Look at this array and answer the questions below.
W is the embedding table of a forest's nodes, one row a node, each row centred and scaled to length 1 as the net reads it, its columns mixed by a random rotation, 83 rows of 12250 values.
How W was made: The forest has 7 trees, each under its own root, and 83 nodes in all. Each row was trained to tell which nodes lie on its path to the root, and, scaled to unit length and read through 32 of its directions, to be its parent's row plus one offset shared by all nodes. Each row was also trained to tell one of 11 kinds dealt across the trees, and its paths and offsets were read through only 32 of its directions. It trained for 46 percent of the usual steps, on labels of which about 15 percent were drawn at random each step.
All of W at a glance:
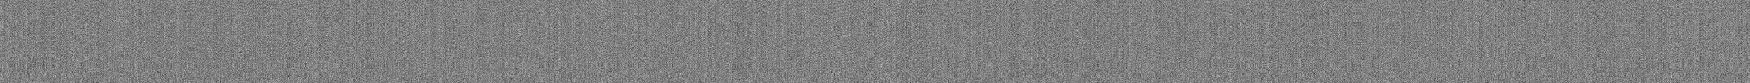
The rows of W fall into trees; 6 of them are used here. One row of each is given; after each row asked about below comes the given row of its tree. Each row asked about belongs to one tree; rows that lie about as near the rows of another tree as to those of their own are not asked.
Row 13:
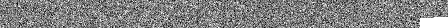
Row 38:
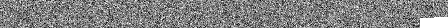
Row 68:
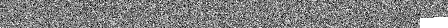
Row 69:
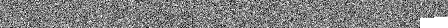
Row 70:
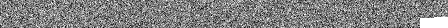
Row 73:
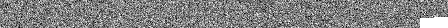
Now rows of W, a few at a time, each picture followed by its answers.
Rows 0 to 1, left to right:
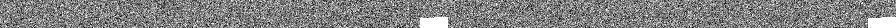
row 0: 70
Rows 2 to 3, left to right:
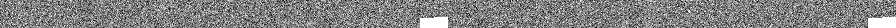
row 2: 68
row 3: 38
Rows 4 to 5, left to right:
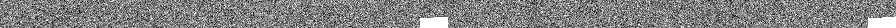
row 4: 73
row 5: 68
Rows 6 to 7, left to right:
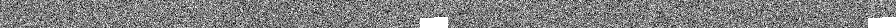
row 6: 13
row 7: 38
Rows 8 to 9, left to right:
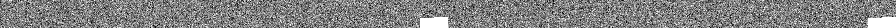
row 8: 73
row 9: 68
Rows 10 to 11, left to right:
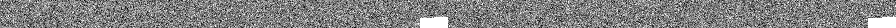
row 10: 38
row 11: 38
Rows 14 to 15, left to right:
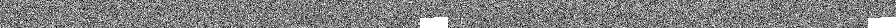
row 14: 38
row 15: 69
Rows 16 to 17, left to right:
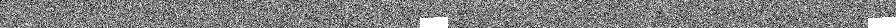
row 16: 68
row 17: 38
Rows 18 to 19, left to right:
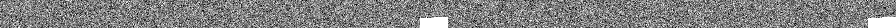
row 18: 68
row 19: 38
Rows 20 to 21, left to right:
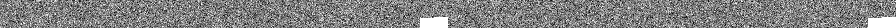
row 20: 68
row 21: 38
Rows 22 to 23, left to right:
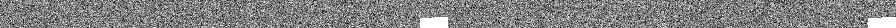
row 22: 13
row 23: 13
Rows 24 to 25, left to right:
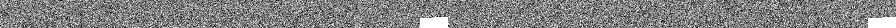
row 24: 13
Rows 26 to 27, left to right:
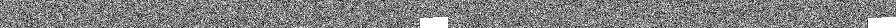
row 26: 38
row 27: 38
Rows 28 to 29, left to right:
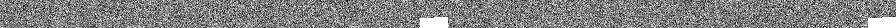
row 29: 73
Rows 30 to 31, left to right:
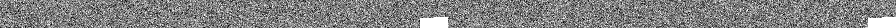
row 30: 38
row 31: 68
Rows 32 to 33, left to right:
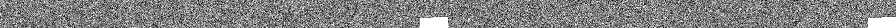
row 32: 13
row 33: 13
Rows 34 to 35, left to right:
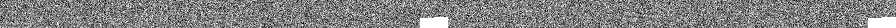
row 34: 68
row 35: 70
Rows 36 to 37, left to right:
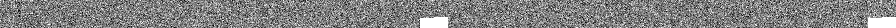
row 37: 13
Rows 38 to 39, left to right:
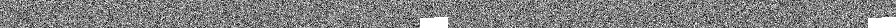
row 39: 13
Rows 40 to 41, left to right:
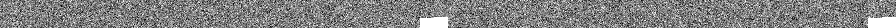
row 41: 69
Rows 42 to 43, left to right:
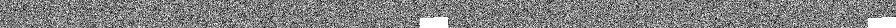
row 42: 13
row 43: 73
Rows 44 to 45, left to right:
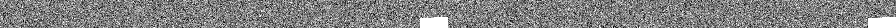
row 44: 13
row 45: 73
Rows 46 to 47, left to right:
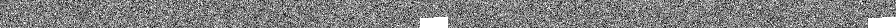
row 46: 68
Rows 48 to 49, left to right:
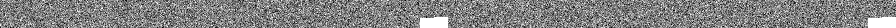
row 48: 69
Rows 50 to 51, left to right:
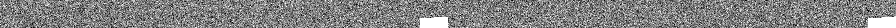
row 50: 38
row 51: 68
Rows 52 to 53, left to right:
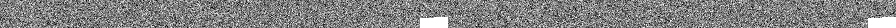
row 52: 68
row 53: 38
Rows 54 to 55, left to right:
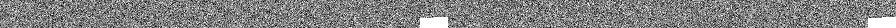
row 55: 68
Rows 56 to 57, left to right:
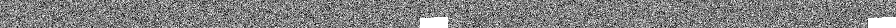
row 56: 68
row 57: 38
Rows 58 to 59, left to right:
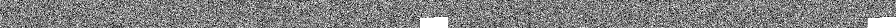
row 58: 13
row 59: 13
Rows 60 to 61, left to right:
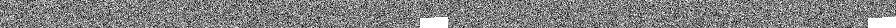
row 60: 73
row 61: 70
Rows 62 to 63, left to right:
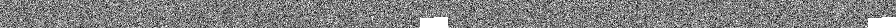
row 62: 13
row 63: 73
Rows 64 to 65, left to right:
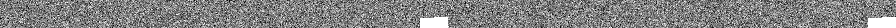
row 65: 13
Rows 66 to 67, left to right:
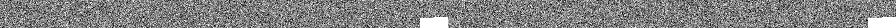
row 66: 13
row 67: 13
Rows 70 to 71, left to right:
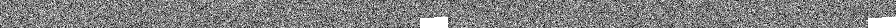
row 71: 68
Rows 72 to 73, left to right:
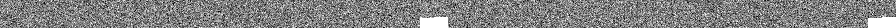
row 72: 68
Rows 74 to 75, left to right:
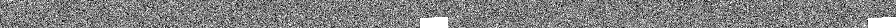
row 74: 73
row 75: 73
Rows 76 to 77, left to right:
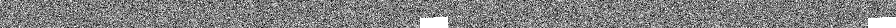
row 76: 68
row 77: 73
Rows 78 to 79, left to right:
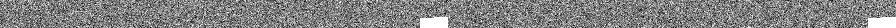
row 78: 38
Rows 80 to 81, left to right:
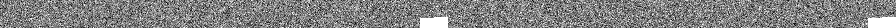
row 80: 70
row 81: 38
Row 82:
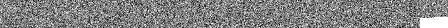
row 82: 70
